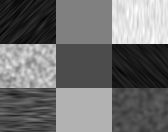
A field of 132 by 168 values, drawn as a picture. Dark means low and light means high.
The table splits into 3 rows of 3 panels. Panel 1,1: very low, slanting up to the right, faint in contrast. Panel 1,2: middling, flat. Panel 1,3: very high, streaked downward, faint in contrast. Panel 2,1: high, blotchy. Panel 2,2: low, flat. Panel 2,3: very low, slanting down to the right, faint in contrast. Panel 3,1: low, streaked across. Panel 3,2: high, flat. Panel 3,3: low, blotchy, faint in contrast.
